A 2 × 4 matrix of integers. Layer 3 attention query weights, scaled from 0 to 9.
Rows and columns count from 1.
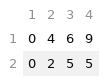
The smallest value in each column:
0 2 5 5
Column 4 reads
9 5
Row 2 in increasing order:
0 2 5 5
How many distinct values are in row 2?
3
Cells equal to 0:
2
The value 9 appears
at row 1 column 4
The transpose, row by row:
0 0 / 4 2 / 6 5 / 9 5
